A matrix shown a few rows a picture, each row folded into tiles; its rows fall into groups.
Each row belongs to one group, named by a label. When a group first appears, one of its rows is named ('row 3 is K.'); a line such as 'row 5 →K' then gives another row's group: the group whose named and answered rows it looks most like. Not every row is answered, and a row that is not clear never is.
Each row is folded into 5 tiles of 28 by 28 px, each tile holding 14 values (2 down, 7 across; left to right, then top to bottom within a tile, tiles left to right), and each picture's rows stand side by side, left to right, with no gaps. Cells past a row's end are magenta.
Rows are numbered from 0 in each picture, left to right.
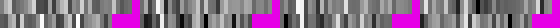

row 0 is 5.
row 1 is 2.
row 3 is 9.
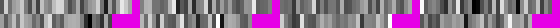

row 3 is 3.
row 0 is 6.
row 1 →5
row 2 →5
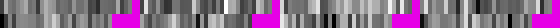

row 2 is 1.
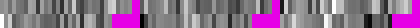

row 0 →5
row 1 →9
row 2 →6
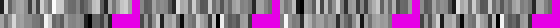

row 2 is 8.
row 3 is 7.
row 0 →6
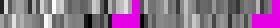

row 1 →9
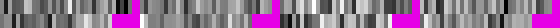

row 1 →1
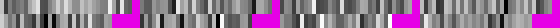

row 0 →1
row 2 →5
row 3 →8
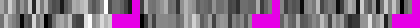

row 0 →3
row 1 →9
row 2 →3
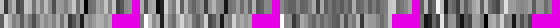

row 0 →8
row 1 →8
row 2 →5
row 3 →2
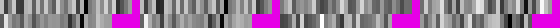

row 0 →8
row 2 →5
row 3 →6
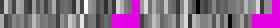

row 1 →9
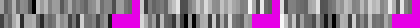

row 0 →7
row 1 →1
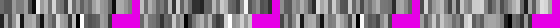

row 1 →3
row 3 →6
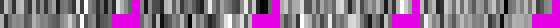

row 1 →3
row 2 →6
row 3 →8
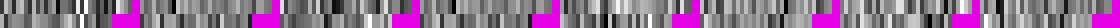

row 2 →3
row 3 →7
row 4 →1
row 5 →8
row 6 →6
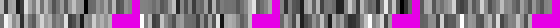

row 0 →8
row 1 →5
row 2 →3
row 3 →5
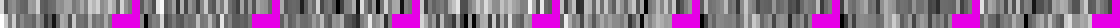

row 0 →1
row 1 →2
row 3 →1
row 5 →9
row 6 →9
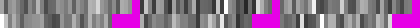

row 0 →1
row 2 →5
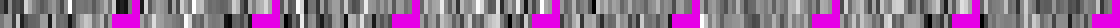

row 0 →3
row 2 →2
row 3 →6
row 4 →7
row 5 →1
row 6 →6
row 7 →9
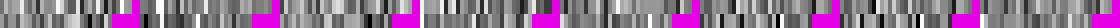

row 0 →6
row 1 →2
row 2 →6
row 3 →5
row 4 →1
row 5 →7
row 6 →7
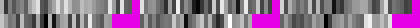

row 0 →1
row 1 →3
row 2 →3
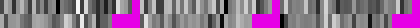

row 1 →8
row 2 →9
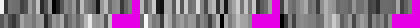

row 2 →9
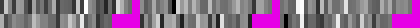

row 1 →7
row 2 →2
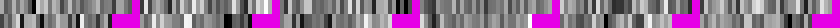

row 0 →7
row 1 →6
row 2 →3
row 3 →5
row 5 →6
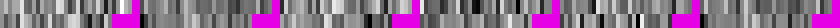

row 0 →6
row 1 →9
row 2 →6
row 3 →3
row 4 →7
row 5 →9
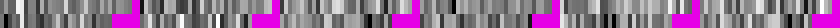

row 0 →2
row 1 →5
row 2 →6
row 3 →7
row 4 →1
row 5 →6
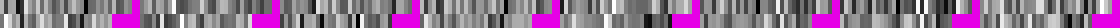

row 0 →8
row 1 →5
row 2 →7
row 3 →8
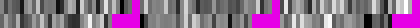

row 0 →3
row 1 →9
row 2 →6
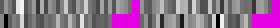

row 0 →2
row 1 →7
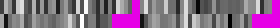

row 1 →9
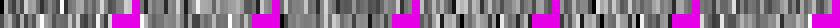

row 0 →5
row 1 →1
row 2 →9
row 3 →7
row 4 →7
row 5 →5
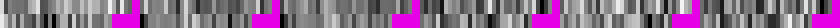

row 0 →1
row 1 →9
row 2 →9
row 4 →6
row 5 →3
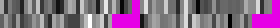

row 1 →9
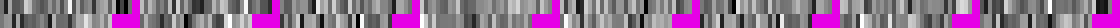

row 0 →3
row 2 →7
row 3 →1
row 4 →8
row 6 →6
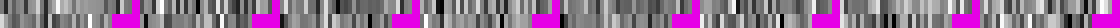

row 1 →2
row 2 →9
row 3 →8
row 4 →9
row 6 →1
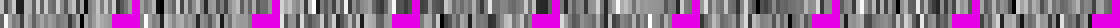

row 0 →8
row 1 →8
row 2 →5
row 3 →3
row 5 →9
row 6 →2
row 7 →7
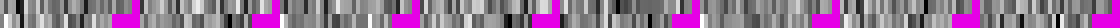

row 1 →6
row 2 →1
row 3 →6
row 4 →9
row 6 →8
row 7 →7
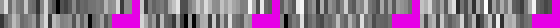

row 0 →9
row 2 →2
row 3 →5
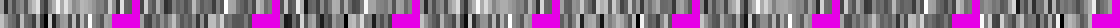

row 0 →1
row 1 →2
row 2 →2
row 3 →1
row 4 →7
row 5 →1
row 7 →5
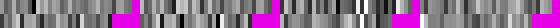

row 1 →7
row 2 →2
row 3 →1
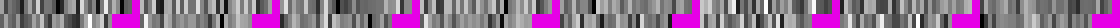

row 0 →3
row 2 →9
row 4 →7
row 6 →5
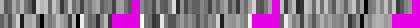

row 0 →7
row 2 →8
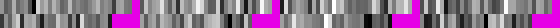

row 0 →7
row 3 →2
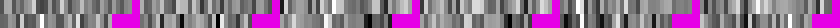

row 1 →7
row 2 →6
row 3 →6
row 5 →1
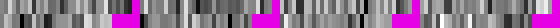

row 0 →3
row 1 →9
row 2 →8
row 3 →6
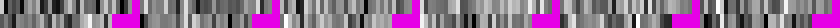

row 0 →3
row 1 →9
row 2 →8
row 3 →1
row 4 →5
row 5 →2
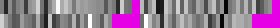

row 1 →8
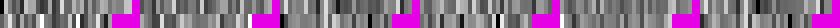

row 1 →5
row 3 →7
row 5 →9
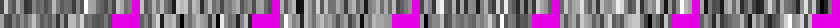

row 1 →7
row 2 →8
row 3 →2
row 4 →6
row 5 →3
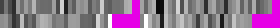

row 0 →5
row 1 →8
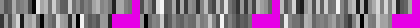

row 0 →7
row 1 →2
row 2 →8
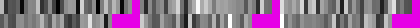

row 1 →1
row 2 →5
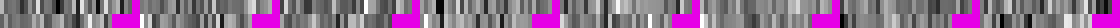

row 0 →3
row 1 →5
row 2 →2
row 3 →8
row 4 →1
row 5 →1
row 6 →9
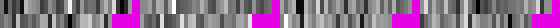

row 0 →3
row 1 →5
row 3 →9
